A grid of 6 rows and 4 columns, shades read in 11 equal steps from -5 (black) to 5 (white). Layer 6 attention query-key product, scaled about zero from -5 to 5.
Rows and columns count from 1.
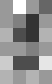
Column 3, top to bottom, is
1 -3 -3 0 -2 2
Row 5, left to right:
3 -2 -2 4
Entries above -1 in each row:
3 3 2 4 2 4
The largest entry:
5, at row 1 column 2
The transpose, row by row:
1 1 2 1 3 2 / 5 0 -2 1 -2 1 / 1 -3 -3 0 -2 2 / -1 1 2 1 4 1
